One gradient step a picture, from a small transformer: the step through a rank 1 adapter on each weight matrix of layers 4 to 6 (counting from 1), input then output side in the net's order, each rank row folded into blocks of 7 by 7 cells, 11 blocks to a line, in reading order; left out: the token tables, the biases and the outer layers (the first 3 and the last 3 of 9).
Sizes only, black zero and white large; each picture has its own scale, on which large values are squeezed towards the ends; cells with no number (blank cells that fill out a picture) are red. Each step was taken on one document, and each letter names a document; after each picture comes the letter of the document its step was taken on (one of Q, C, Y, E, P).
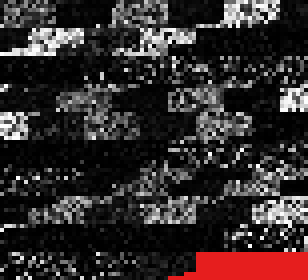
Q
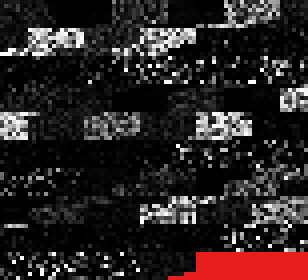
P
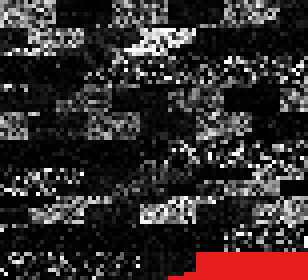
Q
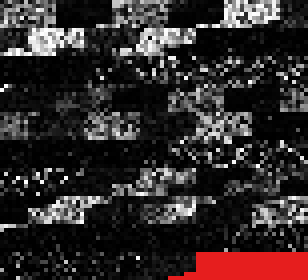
Q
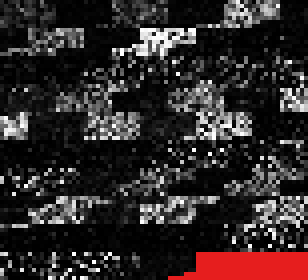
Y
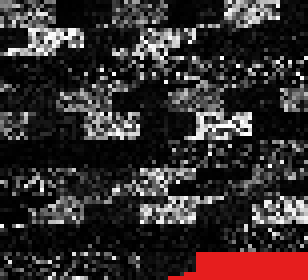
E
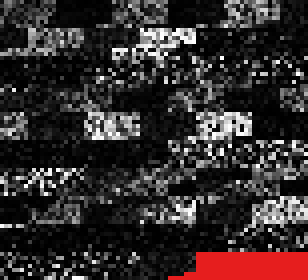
E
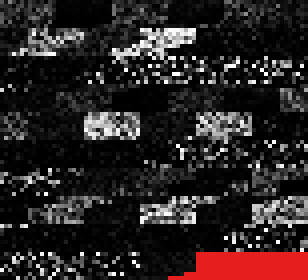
P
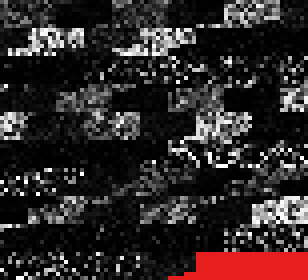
Q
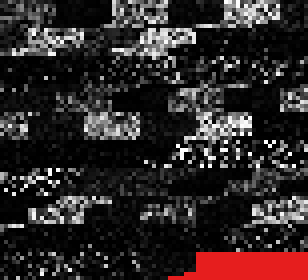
P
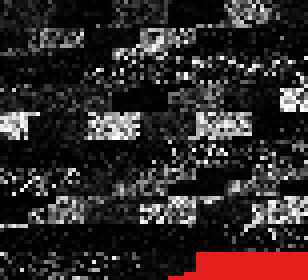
Y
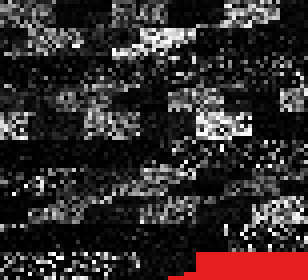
E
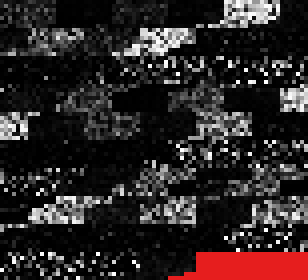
P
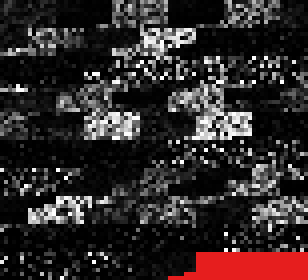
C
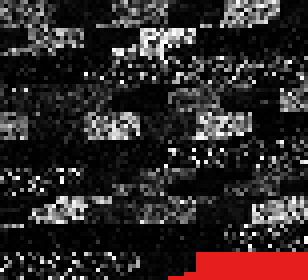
Y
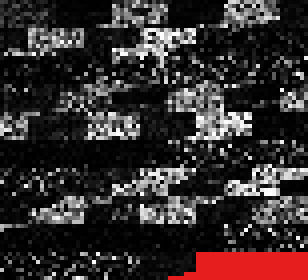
E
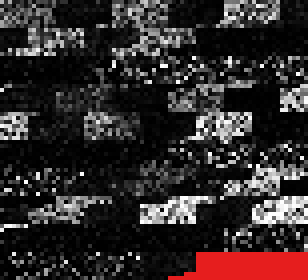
Q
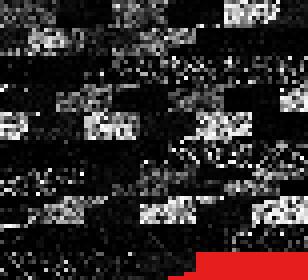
Q
